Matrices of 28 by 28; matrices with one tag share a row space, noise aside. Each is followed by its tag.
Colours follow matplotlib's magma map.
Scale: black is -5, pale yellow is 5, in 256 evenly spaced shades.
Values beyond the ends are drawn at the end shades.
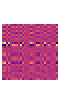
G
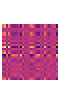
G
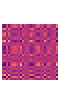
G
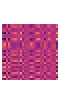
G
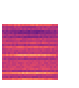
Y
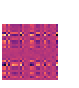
G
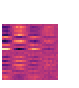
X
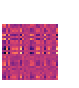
G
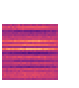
Y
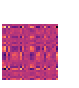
G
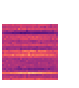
Y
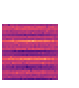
Y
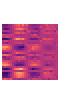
X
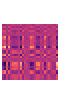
G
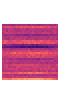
Y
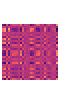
G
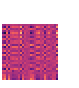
G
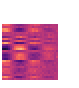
X
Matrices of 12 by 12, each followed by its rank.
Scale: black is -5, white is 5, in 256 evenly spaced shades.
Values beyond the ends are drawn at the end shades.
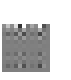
one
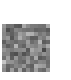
full rank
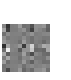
two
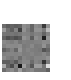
two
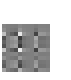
one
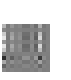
one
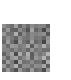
two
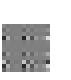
one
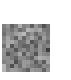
full rank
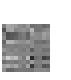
two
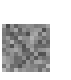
full rank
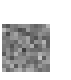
full rank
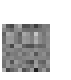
two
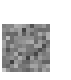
full rank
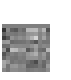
two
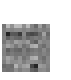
two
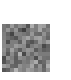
full rank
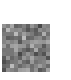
full rank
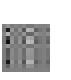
one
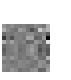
two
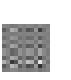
one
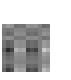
one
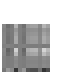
one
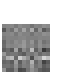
two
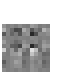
two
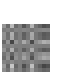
one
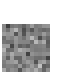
full rank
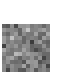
full rank
